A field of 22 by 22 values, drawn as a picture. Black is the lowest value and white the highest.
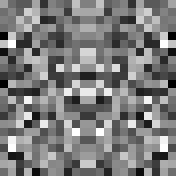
The values follow a bell shape. The top middle is the smoothest part. No row or column stands out. The left and right halves mirror each other.
